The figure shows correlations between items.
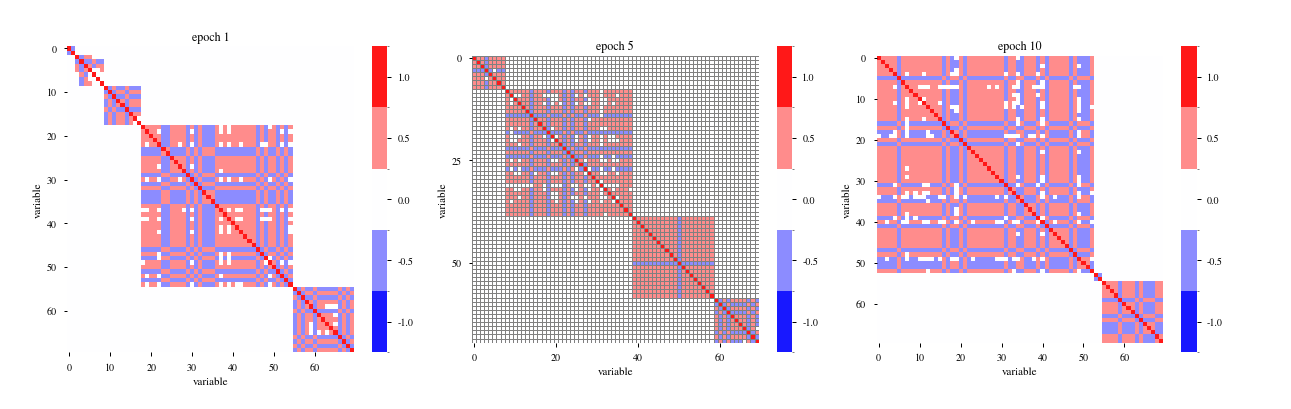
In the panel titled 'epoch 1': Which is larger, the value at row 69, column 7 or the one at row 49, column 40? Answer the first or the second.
the second
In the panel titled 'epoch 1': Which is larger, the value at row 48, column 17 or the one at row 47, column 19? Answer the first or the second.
the second
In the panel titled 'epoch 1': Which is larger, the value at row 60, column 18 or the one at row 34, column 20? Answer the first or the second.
the first
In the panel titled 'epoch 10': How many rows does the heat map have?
70
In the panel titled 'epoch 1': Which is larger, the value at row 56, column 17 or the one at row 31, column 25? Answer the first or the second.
the first
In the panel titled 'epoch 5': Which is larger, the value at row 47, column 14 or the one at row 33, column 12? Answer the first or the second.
the second
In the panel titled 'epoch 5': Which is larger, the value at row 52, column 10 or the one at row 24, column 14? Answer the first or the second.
the second
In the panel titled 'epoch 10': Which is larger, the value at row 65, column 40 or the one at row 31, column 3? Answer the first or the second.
the first
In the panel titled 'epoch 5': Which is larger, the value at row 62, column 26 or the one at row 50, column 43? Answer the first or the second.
the first
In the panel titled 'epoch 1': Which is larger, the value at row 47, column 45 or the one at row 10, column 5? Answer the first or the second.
the first
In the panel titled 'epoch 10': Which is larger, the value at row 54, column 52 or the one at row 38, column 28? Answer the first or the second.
the second
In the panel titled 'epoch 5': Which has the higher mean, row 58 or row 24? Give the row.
58
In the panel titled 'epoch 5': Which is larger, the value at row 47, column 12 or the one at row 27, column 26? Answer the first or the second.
the first
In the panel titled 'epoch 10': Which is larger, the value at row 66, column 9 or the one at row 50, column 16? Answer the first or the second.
the second
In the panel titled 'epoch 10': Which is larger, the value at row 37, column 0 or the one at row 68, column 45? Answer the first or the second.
the first
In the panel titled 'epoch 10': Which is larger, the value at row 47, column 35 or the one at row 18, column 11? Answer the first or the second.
the first
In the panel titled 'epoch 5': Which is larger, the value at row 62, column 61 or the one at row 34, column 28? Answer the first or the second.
the second
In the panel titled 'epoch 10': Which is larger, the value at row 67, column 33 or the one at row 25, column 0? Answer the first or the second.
the second
